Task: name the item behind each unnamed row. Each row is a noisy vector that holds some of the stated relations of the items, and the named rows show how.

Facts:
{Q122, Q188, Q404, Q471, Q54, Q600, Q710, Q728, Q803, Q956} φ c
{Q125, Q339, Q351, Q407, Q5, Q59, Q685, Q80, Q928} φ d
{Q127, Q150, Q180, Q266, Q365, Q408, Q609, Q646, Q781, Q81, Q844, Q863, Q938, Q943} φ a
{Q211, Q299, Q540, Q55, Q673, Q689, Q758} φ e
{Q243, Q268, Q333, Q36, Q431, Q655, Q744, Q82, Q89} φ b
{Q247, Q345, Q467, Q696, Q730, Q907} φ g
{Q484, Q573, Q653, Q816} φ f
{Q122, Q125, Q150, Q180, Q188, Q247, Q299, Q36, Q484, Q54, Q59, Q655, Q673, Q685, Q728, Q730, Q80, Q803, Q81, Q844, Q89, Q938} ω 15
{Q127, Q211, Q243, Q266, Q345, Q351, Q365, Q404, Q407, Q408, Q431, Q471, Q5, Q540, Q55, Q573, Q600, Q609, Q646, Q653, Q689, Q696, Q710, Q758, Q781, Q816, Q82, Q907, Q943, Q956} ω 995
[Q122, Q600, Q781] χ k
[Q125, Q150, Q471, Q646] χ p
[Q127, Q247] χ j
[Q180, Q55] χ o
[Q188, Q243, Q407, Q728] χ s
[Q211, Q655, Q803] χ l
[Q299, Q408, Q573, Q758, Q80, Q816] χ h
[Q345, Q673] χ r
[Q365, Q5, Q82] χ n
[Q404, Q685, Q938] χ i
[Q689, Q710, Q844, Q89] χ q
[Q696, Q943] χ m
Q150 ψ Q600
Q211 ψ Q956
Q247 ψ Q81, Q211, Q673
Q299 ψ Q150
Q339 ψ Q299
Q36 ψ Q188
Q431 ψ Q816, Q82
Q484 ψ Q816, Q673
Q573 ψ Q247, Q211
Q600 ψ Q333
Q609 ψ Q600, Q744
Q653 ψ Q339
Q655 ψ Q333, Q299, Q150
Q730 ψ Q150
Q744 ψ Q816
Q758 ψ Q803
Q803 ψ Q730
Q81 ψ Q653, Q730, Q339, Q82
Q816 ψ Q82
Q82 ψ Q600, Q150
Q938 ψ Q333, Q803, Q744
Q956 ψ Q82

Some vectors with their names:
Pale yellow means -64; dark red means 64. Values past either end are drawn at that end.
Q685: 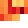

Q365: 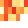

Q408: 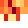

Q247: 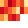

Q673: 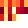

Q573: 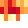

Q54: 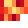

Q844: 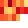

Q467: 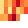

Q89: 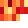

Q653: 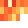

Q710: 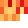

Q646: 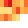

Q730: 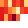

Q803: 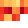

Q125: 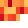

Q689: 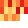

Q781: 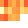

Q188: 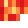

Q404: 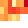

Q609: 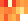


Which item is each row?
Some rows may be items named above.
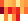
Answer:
Q758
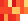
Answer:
Q81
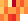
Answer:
Q333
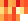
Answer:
Q907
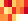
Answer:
Q345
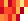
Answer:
Q180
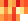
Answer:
Q907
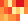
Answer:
Q956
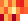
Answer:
Q122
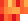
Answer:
Q59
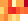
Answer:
Q404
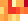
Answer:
Q404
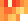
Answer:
Q431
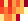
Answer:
Q55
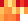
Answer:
Q540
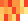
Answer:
Q127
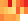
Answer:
Q471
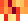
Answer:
Q408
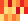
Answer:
Q689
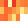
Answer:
Q653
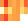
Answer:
Q781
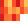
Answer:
Q36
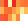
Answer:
Q653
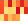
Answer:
Q689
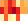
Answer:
Q816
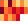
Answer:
Q80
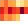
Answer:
Q938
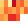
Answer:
Q339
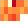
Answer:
Q744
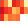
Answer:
Q484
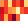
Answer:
Q730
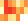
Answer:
Q82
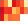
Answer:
Q484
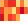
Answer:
Q150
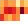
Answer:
Q655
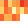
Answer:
Q600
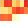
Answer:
Q943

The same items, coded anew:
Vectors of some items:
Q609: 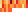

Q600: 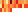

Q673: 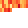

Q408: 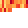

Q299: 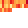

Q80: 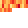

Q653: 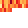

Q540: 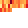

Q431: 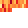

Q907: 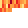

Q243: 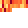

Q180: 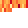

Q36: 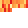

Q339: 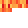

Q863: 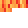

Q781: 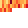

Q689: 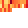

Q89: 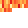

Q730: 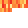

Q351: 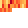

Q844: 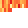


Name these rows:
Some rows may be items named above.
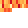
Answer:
Q655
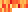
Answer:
Q54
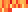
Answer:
Q938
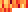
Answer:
Q211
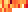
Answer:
Q689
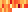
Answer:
Q122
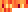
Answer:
Q247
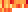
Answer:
Q299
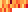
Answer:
Q781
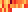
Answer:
Q710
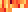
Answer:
Q696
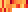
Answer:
Q408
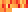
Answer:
Q467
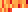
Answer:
Q150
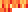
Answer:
Q484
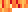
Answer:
Q803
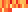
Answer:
Q938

